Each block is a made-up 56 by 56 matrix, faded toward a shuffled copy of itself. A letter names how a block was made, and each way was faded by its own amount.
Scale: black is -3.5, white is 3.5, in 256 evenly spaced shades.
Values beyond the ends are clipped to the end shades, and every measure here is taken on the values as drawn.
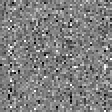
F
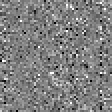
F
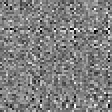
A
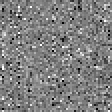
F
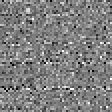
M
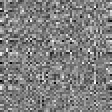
A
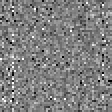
F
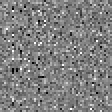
F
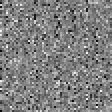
F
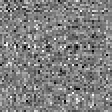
M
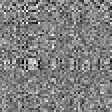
A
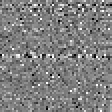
M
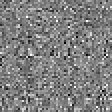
M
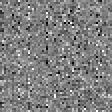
F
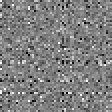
M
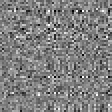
A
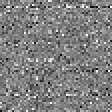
M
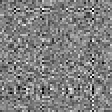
A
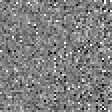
F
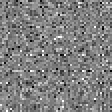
M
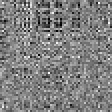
A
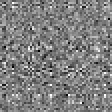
A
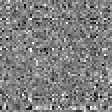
M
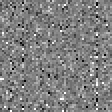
F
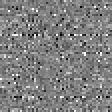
M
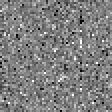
F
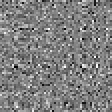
M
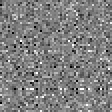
M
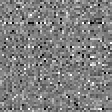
M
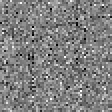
F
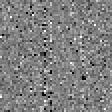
F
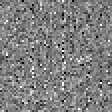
F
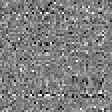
M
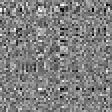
A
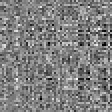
A
